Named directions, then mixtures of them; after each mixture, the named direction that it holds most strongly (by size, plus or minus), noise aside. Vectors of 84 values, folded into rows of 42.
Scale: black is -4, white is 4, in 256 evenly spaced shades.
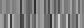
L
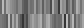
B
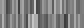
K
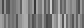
B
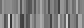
L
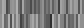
L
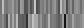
B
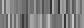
B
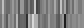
K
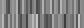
K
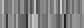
K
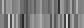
B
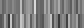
L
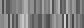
B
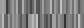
K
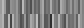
L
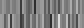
L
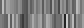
B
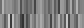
L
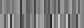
L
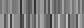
L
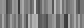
K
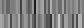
L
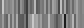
B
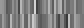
K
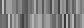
B
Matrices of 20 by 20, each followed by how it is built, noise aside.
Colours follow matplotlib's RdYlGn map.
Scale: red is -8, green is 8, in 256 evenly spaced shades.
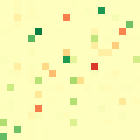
sparse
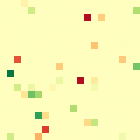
sparse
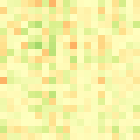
low rank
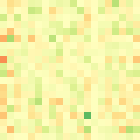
low rank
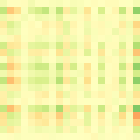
low rank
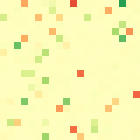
sparse
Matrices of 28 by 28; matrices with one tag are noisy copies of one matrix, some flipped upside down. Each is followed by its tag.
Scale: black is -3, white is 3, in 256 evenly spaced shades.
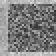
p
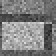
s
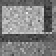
s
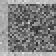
p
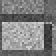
s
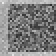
p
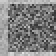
p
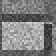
s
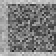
p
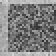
p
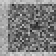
p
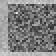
p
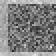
p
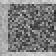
p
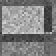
s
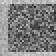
p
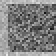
p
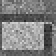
s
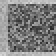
p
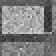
s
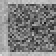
p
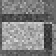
s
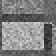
s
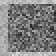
p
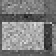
s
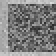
p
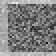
p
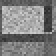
s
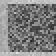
p
